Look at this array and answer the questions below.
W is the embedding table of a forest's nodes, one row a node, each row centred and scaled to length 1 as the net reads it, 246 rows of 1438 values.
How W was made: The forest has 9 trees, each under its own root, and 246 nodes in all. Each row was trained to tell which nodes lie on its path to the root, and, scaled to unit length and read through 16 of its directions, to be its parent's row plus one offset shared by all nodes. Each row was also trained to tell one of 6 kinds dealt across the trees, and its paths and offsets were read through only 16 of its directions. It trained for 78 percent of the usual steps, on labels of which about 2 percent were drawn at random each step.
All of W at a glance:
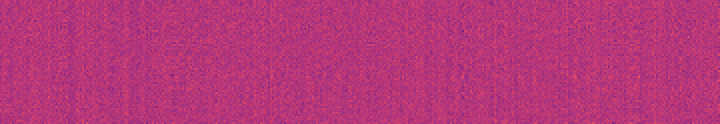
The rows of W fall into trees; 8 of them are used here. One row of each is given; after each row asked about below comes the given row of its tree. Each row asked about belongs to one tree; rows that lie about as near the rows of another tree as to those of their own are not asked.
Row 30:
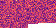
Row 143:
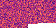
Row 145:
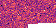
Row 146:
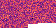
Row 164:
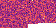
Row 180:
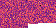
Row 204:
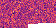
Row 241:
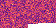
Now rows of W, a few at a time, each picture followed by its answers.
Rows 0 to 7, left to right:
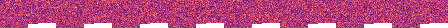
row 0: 180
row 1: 146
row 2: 164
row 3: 30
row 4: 180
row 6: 180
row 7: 180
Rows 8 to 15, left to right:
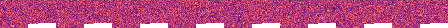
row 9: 204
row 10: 180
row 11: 30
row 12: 145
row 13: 143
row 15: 180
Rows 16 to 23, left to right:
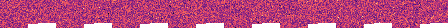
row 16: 146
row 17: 143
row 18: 204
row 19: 241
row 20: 164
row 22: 204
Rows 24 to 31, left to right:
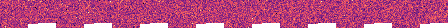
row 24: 164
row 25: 241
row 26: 180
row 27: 241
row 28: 143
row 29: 241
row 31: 146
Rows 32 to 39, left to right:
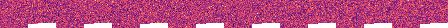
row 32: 30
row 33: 145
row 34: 164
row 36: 143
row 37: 145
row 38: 241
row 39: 30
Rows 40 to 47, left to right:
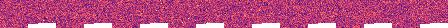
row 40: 146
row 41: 180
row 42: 180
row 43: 30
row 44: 143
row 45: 146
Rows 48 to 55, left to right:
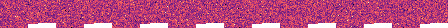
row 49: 204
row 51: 204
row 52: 204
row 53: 164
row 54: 204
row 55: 164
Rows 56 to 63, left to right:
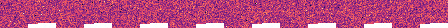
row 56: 145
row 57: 164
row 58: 164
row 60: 145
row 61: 204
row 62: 30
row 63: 180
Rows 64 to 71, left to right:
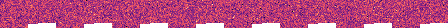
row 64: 241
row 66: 30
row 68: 164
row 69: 164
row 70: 164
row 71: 180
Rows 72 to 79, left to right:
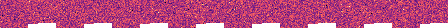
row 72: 145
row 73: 143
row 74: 204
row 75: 241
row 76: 180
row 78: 145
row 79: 143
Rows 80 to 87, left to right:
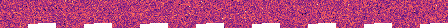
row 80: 143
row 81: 180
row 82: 143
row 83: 30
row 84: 180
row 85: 146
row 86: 30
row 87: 146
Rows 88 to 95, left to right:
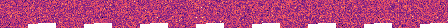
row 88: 241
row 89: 164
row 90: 145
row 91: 204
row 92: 241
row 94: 180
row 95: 145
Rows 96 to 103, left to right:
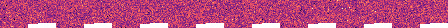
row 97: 30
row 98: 143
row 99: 143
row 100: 204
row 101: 145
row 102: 204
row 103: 180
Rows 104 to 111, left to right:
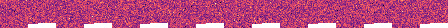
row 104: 164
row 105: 145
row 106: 30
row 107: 204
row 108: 241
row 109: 145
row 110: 241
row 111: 30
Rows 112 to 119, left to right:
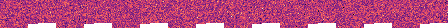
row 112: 146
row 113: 143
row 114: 164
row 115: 30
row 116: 180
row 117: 143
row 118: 145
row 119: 146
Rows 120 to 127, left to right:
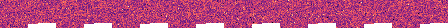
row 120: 30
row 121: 180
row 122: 180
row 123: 180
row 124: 143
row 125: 30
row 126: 30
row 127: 180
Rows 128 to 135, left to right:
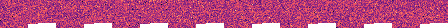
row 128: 164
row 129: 145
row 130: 145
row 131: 204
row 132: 145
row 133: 180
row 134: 146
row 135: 143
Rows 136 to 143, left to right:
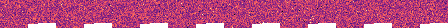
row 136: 164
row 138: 143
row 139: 204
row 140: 204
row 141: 164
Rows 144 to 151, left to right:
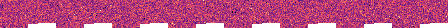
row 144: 30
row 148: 164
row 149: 143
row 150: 164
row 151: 241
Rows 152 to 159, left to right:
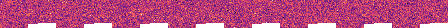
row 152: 143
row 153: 146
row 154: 143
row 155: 143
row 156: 180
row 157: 143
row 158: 164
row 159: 241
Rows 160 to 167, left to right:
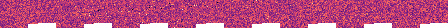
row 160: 30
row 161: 143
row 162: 241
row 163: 145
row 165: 146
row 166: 143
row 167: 164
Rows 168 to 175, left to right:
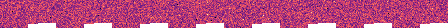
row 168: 241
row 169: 30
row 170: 180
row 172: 30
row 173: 180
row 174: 143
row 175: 143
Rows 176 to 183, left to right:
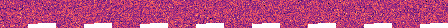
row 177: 30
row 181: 143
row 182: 143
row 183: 164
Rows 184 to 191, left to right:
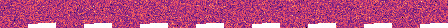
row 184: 145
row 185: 204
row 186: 180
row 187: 164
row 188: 143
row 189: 30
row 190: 164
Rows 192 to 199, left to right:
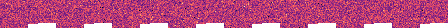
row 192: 164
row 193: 164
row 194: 180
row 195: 30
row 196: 164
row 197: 30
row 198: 143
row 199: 145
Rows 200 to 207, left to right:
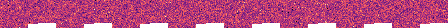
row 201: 146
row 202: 143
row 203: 204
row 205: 164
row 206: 30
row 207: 164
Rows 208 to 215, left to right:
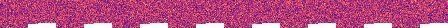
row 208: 145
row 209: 30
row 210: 164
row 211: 143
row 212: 143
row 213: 164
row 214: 143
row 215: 241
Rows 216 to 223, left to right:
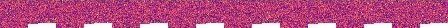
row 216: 164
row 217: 30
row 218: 204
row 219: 30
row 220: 146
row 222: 164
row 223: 30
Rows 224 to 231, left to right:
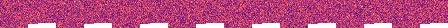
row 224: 164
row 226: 241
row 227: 180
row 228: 30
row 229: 143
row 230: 164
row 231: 180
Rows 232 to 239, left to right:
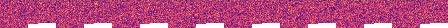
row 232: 204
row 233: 204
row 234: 143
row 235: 143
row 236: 145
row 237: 241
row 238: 164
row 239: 143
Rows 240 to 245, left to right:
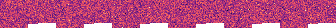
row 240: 164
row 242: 180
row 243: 180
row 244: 145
